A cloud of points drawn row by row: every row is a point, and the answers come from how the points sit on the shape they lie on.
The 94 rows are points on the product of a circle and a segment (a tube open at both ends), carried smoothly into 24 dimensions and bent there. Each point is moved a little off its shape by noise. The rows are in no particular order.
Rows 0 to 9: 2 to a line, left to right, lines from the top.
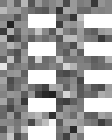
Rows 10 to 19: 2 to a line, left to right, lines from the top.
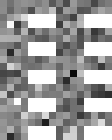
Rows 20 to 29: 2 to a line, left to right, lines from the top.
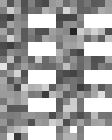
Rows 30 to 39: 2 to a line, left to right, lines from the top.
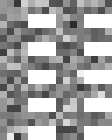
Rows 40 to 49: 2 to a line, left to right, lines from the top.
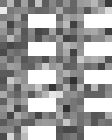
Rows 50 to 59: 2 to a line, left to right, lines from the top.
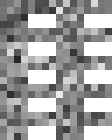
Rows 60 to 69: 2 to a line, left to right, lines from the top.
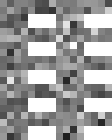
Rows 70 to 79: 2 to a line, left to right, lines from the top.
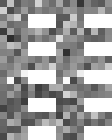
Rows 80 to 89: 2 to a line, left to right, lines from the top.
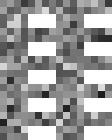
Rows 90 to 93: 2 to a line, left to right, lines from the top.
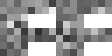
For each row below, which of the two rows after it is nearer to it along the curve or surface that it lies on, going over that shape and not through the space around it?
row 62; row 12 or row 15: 12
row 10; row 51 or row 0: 51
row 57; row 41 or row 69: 69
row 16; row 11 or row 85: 11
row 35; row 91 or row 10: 10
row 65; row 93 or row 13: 93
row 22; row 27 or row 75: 27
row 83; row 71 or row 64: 71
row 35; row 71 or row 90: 90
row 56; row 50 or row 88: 88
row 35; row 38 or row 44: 38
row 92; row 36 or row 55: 55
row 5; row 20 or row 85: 85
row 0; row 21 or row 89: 89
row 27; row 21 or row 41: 21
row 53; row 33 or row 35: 35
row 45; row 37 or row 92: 37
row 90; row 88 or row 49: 88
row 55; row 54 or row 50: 50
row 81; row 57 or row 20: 57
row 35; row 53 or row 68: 53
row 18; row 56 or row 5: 56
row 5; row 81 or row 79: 79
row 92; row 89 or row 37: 37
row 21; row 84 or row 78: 78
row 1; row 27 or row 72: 27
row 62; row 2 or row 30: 2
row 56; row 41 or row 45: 41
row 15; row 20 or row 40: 40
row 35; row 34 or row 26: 34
